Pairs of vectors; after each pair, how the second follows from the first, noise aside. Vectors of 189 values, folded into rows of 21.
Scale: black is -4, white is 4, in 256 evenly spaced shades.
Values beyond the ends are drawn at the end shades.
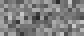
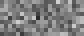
sign-scrambled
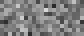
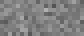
shrunk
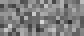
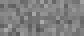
shrunk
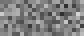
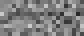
sign-scrambled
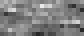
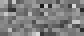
sign-scrambled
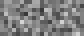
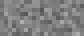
shrunk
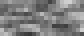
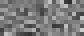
sign-scrambled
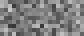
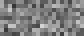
sign-scrambled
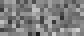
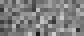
sign-scrambled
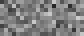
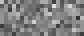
sign-scrambled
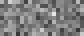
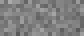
shrunk
